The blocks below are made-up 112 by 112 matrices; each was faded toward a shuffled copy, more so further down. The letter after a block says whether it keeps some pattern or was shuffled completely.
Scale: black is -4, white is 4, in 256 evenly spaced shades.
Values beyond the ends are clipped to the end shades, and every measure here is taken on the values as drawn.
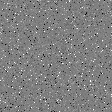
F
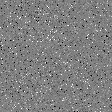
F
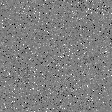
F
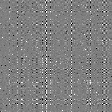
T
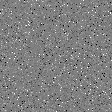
F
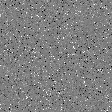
F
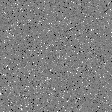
F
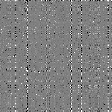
T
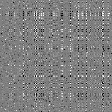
T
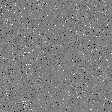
F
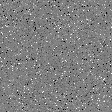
F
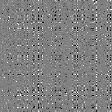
T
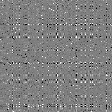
T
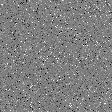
F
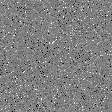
F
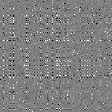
T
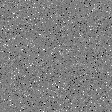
F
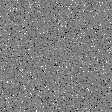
F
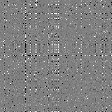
T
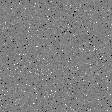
F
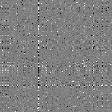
T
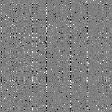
T
